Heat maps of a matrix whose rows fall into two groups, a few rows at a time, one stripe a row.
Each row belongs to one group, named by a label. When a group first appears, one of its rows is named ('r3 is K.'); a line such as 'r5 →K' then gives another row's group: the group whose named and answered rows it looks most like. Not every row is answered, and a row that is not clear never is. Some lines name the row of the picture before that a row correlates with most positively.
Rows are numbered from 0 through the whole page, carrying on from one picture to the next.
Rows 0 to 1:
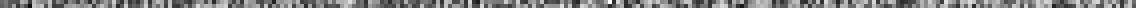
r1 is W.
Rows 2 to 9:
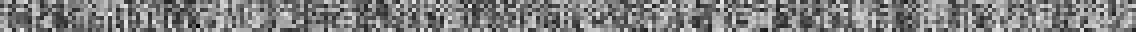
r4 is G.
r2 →G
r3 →W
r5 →W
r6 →W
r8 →W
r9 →G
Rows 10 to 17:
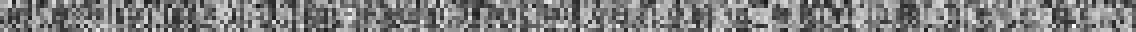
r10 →G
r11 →G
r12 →W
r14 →W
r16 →G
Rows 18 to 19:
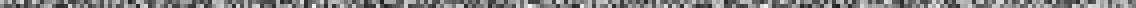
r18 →G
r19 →W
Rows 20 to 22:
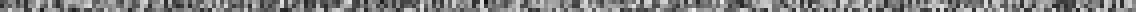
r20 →W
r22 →G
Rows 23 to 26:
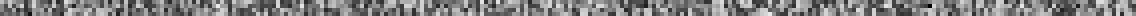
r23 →G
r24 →G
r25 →W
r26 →W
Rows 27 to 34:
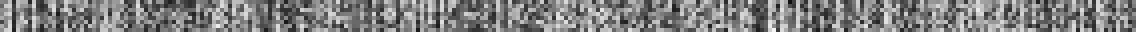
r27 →G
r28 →G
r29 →G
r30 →G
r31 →G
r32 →G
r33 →G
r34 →G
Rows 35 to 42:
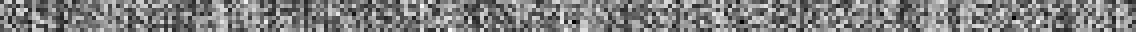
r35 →G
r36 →W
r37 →G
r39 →W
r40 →W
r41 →G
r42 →W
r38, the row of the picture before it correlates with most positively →31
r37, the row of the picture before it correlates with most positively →28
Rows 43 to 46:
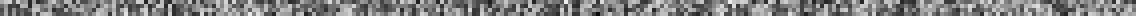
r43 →G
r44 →W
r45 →W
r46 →W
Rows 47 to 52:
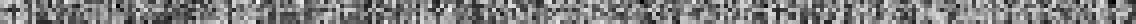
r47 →G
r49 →W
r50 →G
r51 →G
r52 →G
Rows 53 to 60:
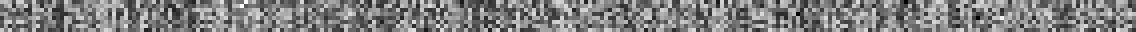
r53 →G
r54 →G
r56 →W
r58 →G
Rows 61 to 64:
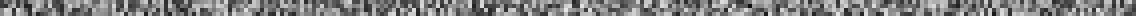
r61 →W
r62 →W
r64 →G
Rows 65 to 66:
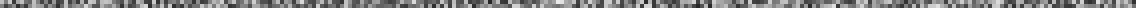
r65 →G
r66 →W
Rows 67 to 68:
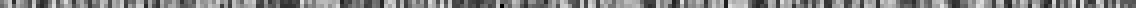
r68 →G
